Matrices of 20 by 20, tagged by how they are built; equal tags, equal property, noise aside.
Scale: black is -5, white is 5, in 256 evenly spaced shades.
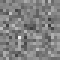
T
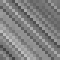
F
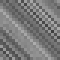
F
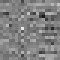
T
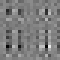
T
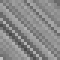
F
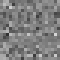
T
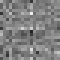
T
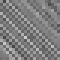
F
